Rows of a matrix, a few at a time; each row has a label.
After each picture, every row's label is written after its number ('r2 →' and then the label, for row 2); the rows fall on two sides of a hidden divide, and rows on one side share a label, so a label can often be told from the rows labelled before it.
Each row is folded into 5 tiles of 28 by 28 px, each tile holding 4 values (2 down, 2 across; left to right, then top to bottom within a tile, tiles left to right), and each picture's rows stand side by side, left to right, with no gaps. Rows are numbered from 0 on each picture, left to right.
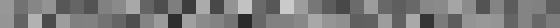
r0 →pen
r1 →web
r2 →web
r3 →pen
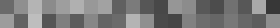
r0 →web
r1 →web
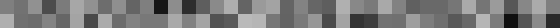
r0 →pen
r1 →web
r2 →web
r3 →pen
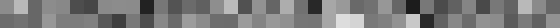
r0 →pen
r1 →web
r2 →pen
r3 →pen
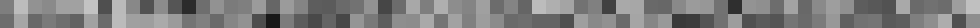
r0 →web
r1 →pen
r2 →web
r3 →pen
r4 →pen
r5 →web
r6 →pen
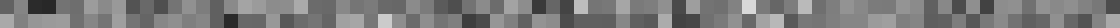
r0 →web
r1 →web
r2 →pen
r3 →web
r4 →pen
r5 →pen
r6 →pen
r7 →web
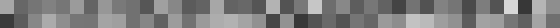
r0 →pen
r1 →pen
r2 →web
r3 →web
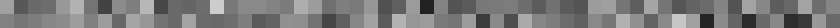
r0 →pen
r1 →pen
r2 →web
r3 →web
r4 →web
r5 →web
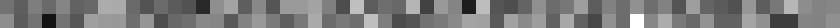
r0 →web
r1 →web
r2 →pen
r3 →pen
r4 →pen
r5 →web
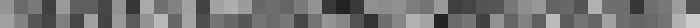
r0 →web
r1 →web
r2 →web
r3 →web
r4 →web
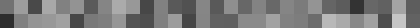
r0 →pen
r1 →web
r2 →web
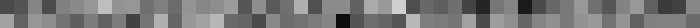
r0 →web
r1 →pen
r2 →web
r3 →web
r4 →pen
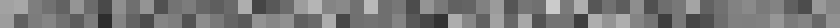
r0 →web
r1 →web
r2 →web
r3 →pen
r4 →pen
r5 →pen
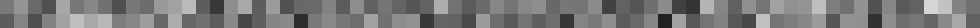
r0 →pen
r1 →web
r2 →web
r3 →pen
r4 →web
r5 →pen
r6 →web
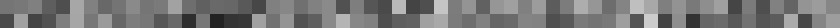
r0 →pen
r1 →web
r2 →pen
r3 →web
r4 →pen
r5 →web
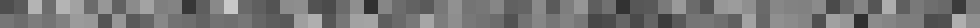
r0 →pen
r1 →web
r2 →pen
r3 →web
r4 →web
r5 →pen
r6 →web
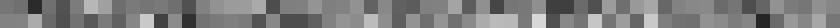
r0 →web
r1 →web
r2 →pen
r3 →pen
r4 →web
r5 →web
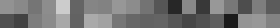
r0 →pen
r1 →web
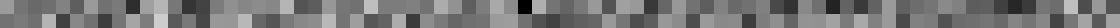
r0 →web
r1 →pen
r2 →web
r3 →pen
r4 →pen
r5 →web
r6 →web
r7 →web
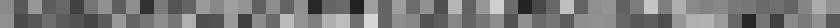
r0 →web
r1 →web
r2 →web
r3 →pen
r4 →web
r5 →web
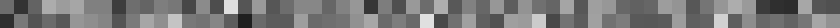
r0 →pen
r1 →web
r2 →pen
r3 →web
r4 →web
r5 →web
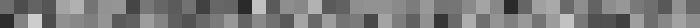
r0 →pen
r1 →web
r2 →pen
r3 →pen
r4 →web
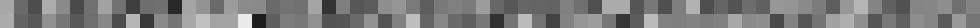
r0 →web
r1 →pen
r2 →web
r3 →pen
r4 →web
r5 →web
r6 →web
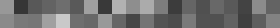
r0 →pen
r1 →web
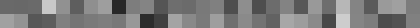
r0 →web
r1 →pen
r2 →pen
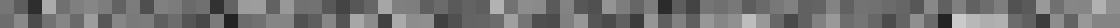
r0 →web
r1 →web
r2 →web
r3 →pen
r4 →web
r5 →web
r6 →web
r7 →web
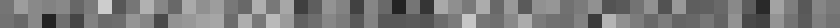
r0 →web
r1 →pen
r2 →web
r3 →pen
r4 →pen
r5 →web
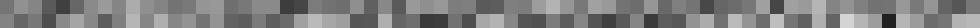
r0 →web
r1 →pen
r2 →pen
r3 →pen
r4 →web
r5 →web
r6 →web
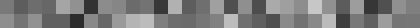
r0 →web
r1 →pen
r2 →pen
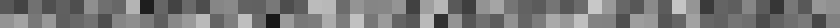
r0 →web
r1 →pen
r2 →pen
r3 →web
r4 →web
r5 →web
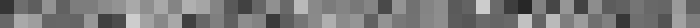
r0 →web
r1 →pen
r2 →pen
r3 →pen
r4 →web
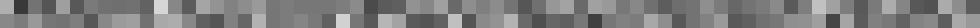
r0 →web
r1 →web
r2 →pen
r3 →pen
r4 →pen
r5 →pen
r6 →web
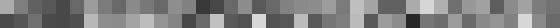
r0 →web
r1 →web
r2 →pen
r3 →pen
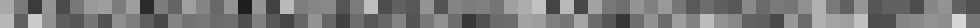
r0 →web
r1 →web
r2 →web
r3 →web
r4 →web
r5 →web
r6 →web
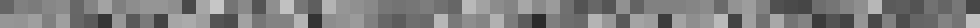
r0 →web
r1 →pen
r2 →pen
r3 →pen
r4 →web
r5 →pen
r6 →web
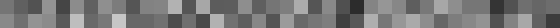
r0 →web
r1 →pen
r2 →web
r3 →pen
